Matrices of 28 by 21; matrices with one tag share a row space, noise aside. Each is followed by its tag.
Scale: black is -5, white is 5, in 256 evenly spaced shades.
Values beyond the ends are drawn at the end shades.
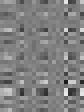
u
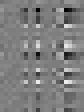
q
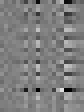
q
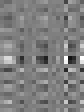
u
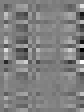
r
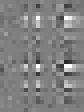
q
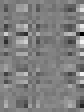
r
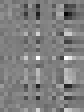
q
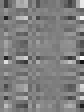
r
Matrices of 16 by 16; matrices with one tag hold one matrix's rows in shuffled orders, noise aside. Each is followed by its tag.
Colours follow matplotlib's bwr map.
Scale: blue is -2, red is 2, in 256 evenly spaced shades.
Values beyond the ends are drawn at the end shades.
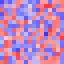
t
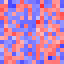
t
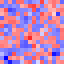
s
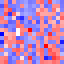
t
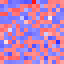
s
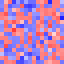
t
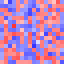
t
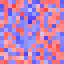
t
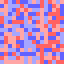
t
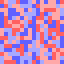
t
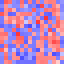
t
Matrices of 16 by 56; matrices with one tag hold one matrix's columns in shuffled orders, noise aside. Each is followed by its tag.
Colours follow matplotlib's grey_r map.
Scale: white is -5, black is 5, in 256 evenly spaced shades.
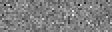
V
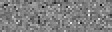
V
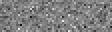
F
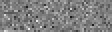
F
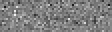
V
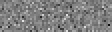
F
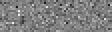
V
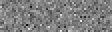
F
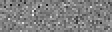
V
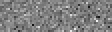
F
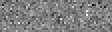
V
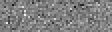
V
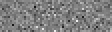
F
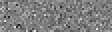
F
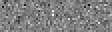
V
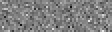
F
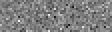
F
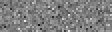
F
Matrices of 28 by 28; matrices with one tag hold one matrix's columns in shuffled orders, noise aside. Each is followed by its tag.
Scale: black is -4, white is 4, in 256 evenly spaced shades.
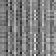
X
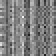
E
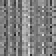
E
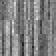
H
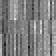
H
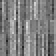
H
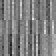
H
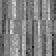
H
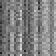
X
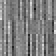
H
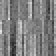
H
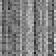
X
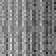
X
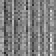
X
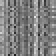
E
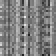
E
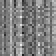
E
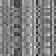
E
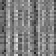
X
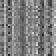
E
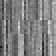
H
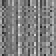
E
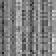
X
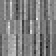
H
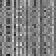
E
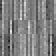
H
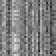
X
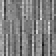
H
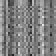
E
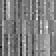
H
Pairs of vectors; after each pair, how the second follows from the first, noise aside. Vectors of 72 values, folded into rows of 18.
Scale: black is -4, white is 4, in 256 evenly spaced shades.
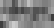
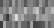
shuffled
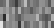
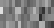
shuffled
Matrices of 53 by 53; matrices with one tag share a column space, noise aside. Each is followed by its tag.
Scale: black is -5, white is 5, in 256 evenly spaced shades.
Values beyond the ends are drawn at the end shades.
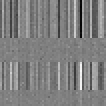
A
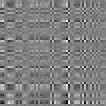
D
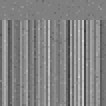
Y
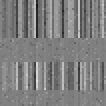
A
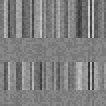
A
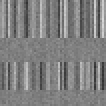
A
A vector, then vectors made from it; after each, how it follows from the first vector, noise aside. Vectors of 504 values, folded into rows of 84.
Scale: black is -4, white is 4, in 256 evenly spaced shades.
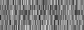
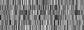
copied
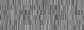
shrunk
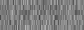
shrunk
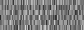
sign-scrambled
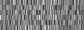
sign-scrambled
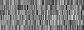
wrapped around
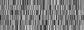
sign-scrambled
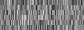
wrapped around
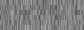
shrunk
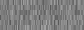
shrunk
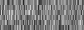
wrapped around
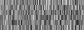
wrapped around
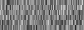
wrapped around
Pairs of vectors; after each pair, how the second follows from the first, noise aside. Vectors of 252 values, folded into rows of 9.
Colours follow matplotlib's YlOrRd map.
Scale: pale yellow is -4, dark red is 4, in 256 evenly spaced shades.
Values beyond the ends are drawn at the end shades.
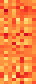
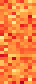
shuffled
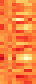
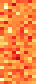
shuffled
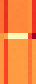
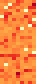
shuffled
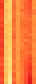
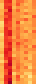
negated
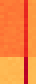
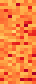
shuffled
